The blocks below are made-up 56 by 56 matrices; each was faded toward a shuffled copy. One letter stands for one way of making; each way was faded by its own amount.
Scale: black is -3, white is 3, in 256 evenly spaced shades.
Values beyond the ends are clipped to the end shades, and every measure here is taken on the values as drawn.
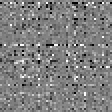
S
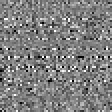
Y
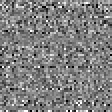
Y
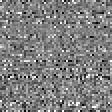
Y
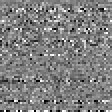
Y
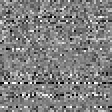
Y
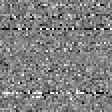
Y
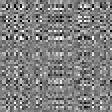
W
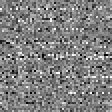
Y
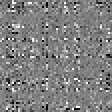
S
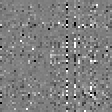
S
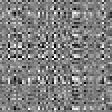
W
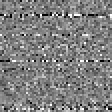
Y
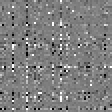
S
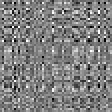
W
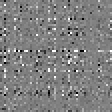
S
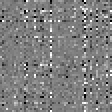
S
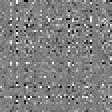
S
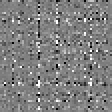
S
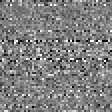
Y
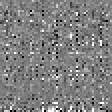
S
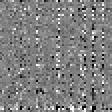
S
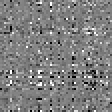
S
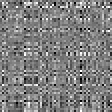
W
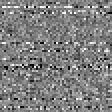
Y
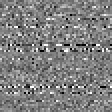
Y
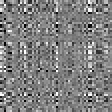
W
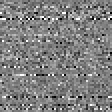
Y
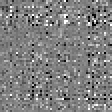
S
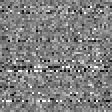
Y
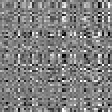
W
